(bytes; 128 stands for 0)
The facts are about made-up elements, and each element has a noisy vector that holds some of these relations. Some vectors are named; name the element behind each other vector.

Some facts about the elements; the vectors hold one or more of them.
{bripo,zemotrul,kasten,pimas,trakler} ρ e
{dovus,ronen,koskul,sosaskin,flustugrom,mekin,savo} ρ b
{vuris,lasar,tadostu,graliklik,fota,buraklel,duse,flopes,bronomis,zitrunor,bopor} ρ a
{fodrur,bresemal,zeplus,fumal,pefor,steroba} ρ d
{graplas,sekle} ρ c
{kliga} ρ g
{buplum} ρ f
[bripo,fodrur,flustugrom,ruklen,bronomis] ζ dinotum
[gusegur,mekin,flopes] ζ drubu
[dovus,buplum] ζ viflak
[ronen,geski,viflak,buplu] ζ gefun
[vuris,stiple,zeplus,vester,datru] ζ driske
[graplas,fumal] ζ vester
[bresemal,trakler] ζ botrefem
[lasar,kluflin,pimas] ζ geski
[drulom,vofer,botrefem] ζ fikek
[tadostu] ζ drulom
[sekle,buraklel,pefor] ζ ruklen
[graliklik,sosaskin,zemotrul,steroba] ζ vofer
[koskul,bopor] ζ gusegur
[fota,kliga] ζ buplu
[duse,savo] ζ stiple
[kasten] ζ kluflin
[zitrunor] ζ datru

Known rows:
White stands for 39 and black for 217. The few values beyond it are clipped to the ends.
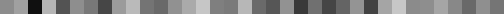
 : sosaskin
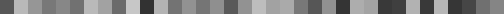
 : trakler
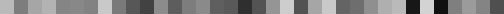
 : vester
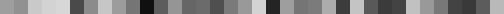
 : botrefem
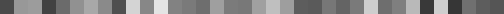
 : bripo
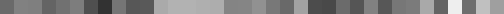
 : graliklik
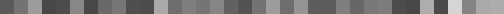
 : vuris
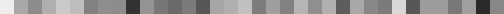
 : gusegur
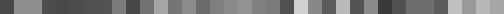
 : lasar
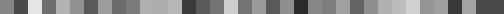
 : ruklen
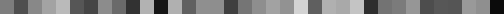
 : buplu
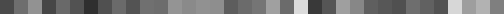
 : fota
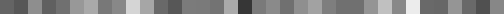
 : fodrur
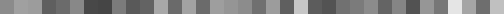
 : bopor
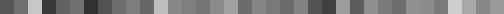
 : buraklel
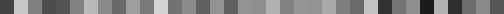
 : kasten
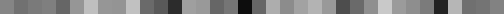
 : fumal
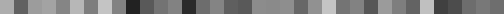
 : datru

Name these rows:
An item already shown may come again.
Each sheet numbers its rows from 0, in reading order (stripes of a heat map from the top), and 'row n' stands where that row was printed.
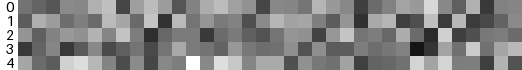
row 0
steroba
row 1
trakler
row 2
driske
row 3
duse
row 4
vofer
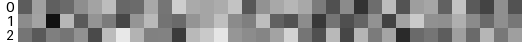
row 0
zemotrul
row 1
sosaskin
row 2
buplum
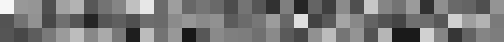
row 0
sekle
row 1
fota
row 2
stiple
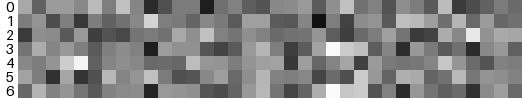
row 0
datru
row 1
flustugrom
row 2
tadostu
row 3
kluflin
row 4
fikek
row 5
dovus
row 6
kluflin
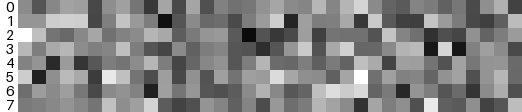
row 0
gefun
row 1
botrefem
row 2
graplas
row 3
vester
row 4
ronen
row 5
viflak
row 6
geski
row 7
bresemal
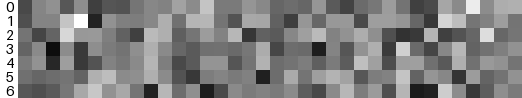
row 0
tadostu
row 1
drulom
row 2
kliga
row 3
savo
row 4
ronen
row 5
zeplus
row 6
stiple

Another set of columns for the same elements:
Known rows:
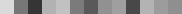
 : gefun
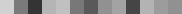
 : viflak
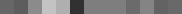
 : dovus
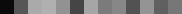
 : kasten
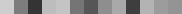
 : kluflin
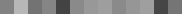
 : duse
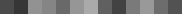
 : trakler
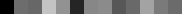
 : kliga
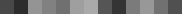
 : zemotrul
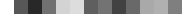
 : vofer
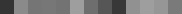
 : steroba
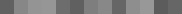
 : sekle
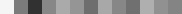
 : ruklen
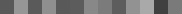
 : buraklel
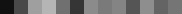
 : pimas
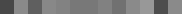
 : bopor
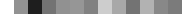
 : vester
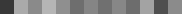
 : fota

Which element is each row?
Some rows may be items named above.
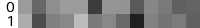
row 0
flustugrom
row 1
sosaskin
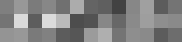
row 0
tadostu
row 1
buplum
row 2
graplas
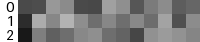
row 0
bripo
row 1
fota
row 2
bresemal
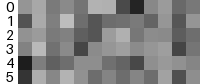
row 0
graliklik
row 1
lasar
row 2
graplas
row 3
duse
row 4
bresemal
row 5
fota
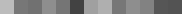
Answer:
savo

